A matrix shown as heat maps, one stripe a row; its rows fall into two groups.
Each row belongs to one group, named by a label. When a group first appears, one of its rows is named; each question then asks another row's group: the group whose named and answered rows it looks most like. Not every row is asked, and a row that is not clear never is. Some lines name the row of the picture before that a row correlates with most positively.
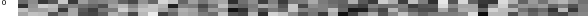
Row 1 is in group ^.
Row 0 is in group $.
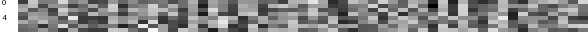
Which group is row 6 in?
$
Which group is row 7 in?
^
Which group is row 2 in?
$
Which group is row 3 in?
$
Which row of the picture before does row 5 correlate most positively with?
3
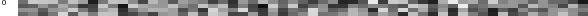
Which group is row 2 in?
$
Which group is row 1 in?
$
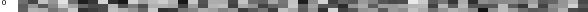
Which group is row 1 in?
$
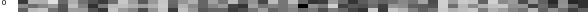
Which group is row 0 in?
^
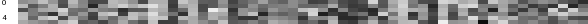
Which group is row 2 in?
$
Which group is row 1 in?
^
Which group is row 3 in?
$
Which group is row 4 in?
^
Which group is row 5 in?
^
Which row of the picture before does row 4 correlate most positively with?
1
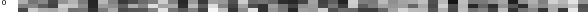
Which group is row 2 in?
$
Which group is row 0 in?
$
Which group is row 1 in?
$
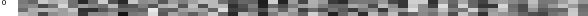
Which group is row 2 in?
^
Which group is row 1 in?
$
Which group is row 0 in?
$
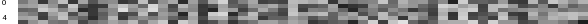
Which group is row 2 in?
^
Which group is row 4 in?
$
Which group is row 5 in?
^
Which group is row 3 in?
$
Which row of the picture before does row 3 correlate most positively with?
1
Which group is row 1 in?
^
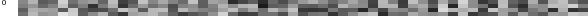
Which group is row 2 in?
^
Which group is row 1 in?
$
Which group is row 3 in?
$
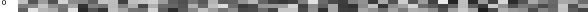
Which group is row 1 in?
^
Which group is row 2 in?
^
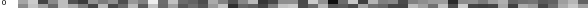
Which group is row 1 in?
$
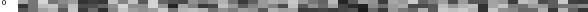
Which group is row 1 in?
^
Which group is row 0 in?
^
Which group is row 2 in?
^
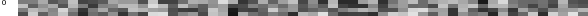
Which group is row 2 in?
$
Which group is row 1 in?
^
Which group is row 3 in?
$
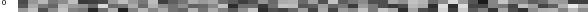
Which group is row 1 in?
$
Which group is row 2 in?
$
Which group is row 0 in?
^
